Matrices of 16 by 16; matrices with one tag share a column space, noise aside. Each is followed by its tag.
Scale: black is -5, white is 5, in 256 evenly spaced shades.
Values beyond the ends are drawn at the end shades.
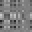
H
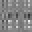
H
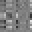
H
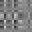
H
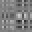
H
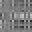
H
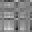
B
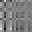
B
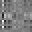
H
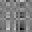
B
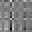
B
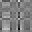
B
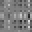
H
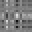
H
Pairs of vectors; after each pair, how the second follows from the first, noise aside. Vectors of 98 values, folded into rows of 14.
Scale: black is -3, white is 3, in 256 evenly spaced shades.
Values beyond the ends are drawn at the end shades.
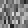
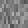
shrunk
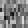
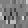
partly zeroed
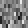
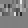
partly zeroed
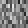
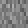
shrunk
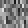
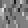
partly zeroed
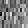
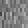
shrunk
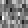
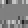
partly zeroed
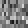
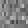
shrunk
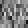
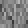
shrunk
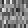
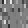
partly zeroed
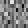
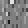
partly zeroed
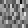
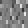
partly zeroed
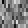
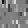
partly zeroed
